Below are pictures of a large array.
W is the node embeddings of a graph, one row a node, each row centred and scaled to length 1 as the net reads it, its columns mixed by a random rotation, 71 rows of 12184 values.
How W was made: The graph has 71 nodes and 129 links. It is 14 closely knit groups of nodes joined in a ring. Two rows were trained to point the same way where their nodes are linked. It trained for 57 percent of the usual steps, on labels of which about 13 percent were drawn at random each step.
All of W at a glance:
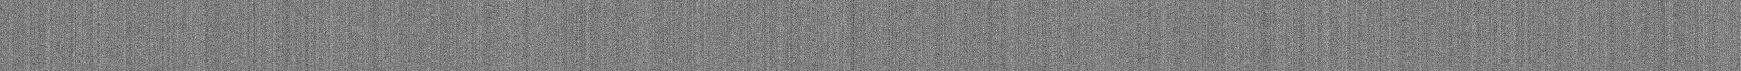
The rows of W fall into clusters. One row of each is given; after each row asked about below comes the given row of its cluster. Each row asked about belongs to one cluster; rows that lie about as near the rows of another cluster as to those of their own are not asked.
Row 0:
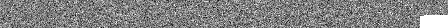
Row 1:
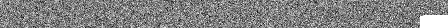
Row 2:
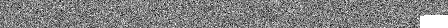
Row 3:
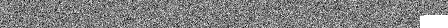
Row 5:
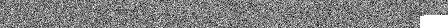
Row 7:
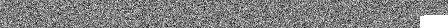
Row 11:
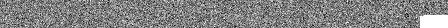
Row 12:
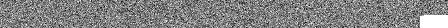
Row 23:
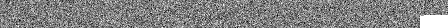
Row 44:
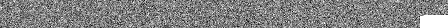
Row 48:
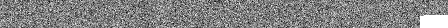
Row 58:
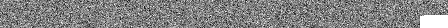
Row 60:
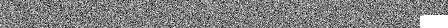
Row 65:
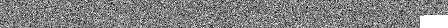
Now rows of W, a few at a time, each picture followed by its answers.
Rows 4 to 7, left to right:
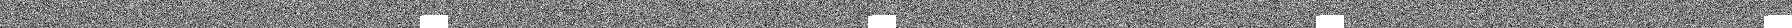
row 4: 60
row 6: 12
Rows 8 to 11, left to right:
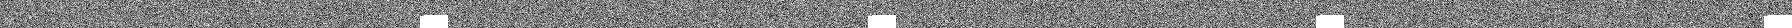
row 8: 5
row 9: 3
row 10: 12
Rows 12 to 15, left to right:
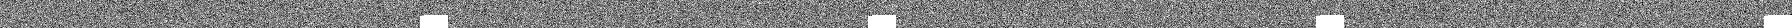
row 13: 5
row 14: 60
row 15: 60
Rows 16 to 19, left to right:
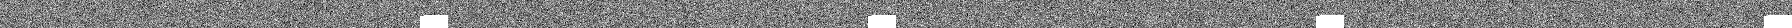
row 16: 48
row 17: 44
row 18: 11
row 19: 1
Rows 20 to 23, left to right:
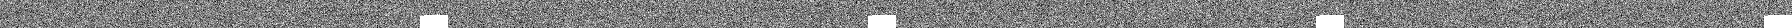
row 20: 7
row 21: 65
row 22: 44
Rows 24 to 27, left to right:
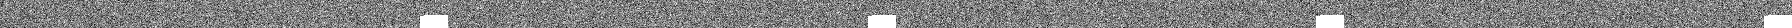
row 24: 44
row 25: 0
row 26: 5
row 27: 58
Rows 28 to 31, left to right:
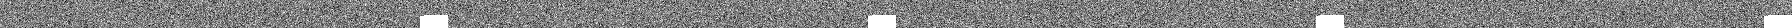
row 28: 23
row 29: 58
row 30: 12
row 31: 58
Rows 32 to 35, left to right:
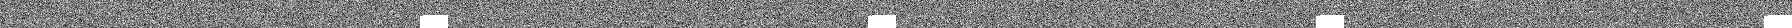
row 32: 11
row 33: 0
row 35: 2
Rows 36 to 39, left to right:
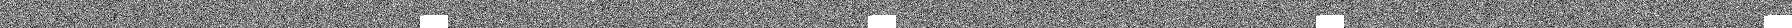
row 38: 12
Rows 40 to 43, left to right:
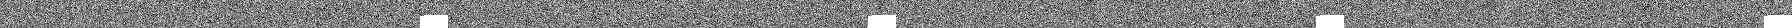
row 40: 5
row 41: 0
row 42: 12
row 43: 48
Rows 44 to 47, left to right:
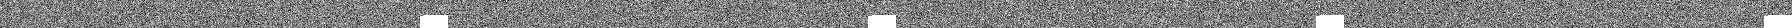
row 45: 48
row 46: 11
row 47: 3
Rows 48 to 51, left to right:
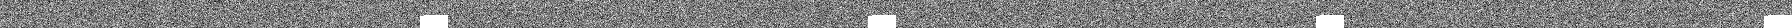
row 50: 44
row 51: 7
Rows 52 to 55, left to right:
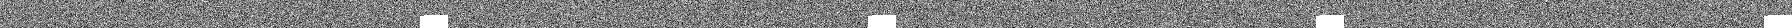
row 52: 23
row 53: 0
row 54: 2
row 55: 23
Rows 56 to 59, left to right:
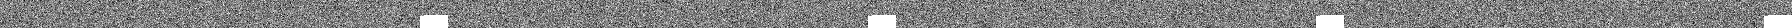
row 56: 3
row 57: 48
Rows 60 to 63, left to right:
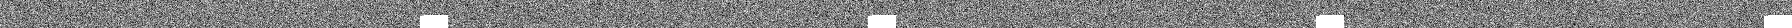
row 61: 60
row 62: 2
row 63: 58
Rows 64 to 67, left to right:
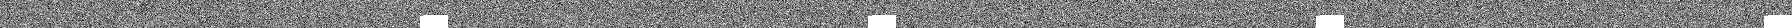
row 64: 44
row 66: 0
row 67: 3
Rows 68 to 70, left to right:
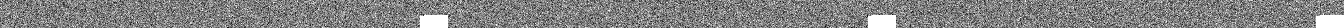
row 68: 5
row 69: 1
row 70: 3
